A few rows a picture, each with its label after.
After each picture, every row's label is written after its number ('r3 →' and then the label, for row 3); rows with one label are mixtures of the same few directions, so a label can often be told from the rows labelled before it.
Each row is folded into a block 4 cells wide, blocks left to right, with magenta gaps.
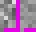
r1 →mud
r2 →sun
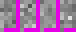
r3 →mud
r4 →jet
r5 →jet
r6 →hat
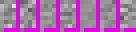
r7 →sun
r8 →jet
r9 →sun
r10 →sun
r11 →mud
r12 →mud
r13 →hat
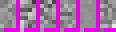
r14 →jet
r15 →mud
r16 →mud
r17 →sun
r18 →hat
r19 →jet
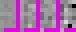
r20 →sun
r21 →sun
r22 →hat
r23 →sun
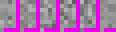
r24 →hat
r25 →sun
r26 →jet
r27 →mud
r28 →jet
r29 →sun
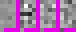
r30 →hat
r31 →sun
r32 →sun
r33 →hat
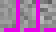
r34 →jet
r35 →mud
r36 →hat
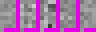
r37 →sun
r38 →sun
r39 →sun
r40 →hat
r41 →mud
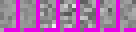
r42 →hat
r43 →hat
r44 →jet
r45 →sun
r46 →mud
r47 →jet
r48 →mud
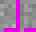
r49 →jet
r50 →sun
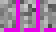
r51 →jet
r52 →sun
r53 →sun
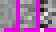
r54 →jet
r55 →hat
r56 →hat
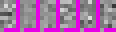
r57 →sun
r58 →sun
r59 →sun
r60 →hat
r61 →hat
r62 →sun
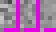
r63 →hat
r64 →jet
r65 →hat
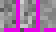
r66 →mud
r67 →hat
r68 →mud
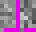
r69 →sun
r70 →mud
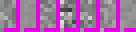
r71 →mud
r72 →sun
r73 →mud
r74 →mud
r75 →hat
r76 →hat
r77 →mud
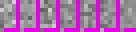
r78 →mud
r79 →hat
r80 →jet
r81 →hat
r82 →sun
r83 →hat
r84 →jet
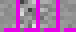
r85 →jet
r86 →jet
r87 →hat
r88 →sun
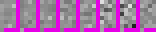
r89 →sun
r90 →hat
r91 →hat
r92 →hat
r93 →sun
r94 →mud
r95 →jet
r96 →jet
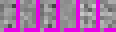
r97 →sun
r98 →mud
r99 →sun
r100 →mud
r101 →sun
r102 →sun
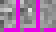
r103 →mud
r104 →jet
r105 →hat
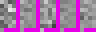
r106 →sun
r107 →mud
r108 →jet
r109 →hat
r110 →hat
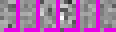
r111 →sun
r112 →sun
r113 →jet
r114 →hat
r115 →sun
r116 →sun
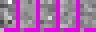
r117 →hat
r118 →hat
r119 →hat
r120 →hat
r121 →sun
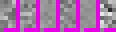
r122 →mud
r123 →sun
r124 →hat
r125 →mud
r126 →mud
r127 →sun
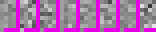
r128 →sun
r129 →jet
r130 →sun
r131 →sun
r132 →hat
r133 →hat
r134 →sun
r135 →jet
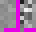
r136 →sun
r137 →mud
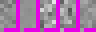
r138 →mud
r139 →jet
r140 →mud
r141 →jet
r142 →jet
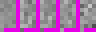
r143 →mud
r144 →hat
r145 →hat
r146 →jet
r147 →jet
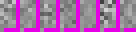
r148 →mud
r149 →jet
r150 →sun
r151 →mud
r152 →jet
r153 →mud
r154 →jet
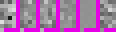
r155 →hat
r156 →hat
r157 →jet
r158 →hat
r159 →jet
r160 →sun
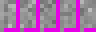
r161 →sun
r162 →jet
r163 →mud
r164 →sun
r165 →jet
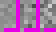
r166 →jet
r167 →sun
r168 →jet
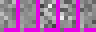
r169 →mud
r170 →mud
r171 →jet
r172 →hat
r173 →mud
